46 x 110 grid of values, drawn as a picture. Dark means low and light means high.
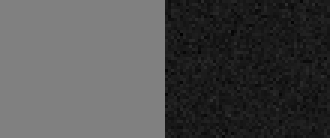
It is made of 1 by 2 panels. Panel 1,1: middling, flat. Panel 1,2: very low, fine-grained, faint in contrast.
